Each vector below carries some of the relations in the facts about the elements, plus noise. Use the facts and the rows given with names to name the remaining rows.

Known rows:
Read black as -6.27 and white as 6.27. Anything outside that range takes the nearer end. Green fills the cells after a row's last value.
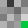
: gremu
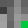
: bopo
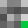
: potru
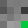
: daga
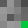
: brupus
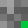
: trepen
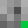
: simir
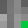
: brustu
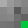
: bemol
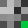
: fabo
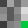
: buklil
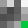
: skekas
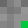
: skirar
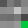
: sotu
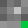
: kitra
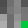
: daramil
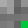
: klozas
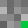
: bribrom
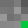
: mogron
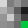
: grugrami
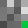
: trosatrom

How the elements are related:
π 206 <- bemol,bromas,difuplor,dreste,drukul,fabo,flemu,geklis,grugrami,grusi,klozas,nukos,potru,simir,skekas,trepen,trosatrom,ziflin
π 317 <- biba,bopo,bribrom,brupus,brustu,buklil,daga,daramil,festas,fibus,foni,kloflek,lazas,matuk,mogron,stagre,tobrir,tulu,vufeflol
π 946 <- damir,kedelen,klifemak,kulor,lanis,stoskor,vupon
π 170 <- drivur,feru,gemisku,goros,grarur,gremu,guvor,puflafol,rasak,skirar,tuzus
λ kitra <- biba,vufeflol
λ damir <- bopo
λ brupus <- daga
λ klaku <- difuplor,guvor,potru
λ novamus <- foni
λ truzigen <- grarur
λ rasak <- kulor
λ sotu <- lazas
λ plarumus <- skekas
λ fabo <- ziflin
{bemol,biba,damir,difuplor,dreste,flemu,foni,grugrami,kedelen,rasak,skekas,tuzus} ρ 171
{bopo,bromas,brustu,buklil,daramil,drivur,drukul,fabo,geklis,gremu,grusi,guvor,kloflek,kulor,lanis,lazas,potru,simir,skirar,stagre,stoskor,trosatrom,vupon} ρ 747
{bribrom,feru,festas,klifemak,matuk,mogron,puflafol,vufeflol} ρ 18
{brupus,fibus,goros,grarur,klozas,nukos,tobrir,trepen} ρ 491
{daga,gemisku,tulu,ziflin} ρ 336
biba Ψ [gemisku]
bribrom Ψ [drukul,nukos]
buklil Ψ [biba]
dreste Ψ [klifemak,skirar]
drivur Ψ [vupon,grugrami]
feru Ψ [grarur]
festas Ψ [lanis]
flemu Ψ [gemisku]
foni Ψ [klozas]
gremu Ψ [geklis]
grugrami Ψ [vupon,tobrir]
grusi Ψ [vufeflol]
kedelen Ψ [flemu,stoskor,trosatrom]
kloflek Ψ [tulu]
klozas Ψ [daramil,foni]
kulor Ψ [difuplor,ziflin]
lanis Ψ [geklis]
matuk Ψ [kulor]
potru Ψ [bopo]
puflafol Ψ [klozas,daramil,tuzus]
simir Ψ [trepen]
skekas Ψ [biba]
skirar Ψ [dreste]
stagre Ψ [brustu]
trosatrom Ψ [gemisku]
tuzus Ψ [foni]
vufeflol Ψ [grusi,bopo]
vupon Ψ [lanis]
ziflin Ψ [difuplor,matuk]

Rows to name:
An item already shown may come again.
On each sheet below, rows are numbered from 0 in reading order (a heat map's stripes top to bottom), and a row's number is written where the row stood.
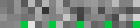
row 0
tuzus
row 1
geklis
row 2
vupon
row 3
drukul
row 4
potru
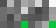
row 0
stoskor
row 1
skekas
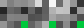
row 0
difuplor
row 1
skekas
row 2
fabo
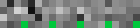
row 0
foni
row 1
gemisku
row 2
damir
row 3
rasak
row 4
klifemak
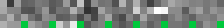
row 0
festas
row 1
grarur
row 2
plarumus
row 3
biba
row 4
stoskor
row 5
novamus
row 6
bemol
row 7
feru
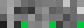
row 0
ziflin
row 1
tulu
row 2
flemu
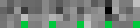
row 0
vufeflol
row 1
lazas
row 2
tulu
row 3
tobrir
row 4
kulor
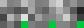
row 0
potru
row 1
kulor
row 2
grugrami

